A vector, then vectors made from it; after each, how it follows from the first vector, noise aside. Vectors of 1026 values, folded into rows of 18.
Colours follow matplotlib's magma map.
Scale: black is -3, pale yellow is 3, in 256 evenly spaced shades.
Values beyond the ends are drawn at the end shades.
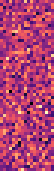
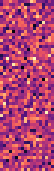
reversed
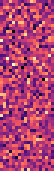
reversed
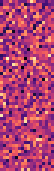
reversed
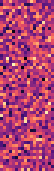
reversed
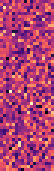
negated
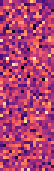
reversed
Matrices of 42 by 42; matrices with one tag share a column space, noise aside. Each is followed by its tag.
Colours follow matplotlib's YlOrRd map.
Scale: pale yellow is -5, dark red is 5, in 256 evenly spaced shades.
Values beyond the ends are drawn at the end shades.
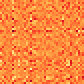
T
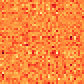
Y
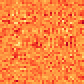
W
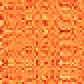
T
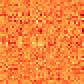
W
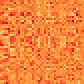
W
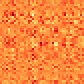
W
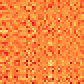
T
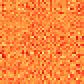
Y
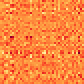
Y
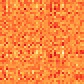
Y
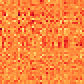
W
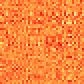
W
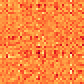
Y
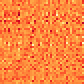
W
